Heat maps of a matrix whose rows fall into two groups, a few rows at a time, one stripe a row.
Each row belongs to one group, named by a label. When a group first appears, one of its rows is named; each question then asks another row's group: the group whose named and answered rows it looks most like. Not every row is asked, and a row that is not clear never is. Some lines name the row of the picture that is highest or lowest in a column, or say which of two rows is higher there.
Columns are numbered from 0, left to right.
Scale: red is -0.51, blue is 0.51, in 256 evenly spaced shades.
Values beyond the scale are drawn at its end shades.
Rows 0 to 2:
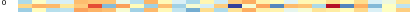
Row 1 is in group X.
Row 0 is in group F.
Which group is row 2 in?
F
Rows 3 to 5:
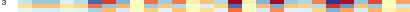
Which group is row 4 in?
X
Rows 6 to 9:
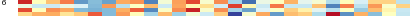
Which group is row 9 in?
X
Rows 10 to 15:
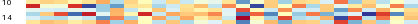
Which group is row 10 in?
X
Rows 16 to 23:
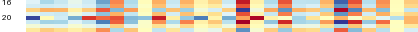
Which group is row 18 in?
X
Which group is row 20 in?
F
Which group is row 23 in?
X
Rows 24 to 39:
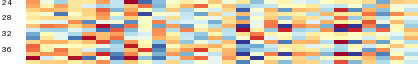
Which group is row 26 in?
X
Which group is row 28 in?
X
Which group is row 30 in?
X
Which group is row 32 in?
F
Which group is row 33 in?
F
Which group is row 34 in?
X
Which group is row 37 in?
X
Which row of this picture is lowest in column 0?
38
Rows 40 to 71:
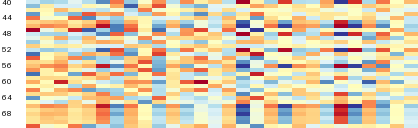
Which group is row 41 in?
F
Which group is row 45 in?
X
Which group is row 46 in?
X
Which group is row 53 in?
F
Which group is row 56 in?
X
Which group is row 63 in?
X
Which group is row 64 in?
F
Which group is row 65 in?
F
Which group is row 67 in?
X
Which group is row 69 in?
X
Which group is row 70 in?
X
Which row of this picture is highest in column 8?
65
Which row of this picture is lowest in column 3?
47
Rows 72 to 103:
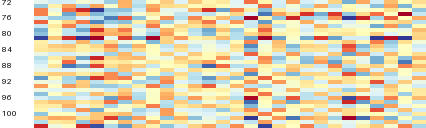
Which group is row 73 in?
F
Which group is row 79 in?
F
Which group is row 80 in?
F
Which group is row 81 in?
F
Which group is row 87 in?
F
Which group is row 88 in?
F
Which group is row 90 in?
X
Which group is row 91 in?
F
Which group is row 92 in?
F
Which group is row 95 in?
F
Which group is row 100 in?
F
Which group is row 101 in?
X
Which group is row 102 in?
F
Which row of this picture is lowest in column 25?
81
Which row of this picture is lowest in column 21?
75
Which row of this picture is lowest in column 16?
81
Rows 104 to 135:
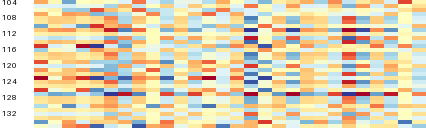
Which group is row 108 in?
X
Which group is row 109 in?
X
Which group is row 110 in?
F
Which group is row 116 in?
F
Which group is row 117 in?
X
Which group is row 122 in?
X
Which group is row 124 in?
X
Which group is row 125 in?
X
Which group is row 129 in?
X
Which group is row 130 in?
F
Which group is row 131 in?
X
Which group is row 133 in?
X
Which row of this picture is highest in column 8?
130
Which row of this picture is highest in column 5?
127
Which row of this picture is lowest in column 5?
111
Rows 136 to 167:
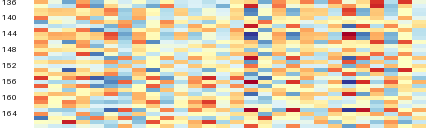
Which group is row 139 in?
X
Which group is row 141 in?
F
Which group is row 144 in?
X
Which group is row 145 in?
X
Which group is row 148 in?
X
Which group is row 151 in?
X
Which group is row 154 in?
X
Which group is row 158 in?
F
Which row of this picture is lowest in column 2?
166
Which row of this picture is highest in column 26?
166
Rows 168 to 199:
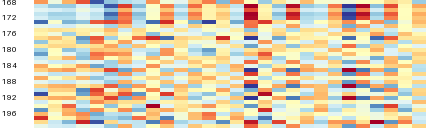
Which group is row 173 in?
F
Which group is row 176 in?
F
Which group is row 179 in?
X
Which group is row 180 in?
F
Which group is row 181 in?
F
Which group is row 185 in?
X
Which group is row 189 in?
X
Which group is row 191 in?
F
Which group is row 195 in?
F
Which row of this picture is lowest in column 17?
198
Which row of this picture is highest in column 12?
173
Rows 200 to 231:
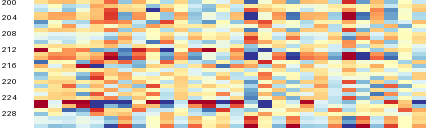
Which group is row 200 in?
X
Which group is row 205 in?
F
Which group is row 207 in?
X
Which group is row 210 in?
F
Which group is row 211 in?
X
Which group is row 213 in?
X
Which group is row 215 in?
F
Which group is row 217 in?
X
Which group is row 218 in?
F
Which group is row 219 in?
F
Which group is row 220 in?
X
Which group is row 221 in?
F
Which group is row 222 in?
X
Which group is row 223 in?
F
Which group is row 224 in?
X
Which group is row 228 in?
F
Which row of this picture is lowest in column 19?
225
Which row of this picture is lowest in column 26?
227
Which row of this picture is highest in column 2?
227
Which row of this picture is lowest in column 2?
225
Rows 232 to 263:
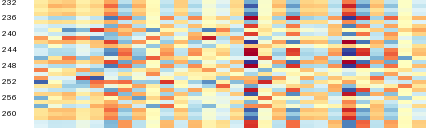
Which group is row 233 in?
X
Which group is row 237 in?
X
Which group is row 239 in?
F
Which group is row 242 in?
X
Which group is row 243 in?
F
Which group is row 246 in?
F
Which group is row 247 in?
X
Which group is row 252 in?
F
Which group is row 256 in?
F
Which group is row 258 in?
F
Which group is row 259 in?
X
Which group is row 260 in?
X
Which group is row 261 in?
X
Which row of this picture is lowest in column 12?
241
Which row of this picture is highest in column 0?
252
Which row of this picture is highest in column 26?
246
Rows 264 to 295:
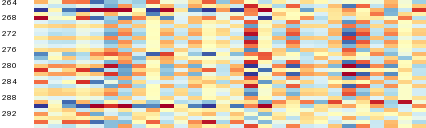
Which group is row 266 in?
F
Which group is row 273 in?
X
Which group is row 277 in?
F
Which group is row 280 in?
X
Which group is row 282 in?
X
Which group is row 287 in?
X
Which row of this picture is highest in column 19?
266
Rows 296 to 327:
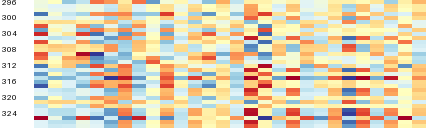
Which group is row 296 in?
F
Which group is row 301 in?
X
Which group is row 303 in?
F
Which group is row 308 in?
X
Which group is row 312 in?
F
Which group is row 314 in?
F
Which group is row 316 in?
F
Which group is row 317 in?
F
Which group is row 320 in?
F
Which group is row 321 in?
X
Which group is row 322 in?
F
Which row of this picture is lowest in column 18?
315
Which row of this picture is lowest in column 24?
325
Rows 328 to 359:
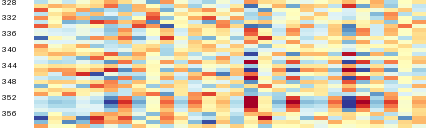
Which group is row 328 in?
F
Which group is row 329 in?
X
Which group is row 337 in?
F
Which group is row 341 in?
X
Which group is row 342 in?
F
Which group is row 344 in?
X
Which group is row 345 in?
X
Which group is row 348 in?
X
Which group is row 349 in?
F
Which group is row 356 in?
F
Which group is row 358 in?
F
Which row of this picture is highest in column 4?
346
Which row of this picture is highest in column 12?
358
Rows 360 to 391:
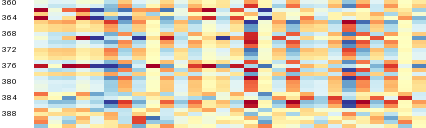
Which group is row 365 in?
X
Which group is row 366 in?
X
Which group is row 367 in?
X
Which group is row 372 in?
X
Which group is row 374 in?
X
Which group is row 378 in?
X
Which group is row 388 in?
X
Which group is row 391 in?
F
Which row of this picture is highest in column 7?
369
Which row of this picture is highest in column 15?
365
